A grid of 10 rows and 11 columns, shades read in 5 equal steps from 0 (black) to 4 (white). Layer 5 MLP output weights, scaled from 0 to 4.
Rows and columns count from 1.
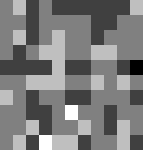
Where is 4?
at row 8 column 6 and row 10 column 4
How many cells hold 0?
1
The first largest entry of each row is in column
2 1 2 4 5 3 1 6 3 4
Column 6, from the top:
1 2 2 2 1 2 1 4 2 3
